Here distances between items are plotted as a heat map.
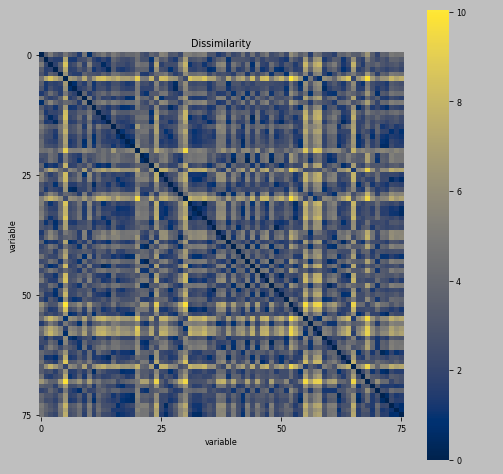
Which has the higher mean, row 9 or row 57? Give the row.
57
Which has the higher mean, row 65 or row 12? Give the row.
65
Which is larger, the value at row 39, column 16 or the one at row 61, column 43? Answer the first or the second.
the first
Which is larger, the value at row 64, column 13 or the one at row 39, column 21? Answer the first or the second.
the second
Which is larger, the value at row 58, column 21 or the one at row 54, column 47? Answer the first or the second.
the first
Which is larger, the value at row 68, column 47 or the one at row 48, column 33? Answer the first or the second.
the second
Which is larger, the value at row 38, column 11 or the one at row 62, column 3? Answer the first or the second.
the first
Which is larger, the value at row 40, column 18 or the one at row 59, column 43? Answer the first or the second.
the first
